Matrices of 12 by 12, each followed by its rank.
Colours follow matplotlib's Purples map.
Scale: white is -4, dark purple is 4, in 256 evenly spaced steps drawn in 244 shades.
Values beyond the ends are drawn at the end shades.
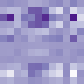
two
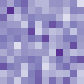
full rank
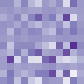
two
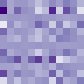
two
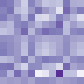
two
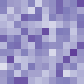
full rank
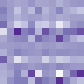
two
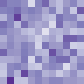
full rank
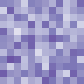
full rank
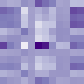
two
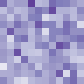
full rank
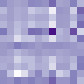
two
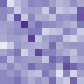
full rank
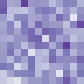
full rank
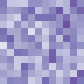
full rank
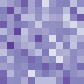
full rank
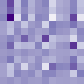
two
